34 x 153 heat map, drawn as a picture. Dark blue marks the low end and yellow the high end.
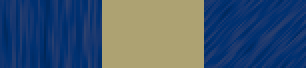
The table splits into one row of 3 panels. Panel 1,1: very low, streaked downward, faint in contrast. Panel 1,2: high, flat. Panel 1,3: very low, slanting up to the right, faint in contrast.
